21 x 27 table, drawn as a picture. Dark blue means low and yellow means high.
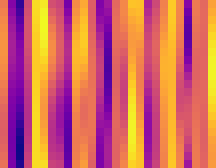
The bottom left is the ninth with the lowest average. Streaks run downward. Stripes running up and down repeat 5 times from left to right.
